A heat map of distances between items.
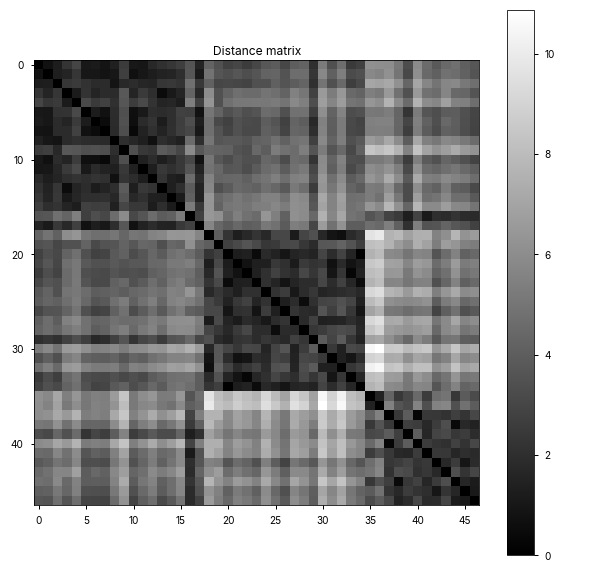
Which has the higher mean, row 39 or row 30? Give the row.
30
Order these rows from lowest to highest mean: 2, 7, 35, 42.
7, 2, 42, 35
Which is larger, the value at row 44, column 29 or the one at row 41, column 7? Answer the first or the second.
the first
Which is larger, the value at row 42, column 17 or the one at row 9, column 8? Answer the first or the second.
the first
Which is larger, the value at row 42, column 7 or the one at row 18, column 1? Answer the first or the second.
the second
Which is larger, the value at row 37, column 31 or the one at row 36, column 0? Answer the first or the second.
the first
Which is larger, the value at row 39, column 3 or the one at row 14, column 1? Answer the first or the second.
the first
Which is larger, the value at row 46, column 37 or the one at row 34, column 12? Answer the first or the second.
the second
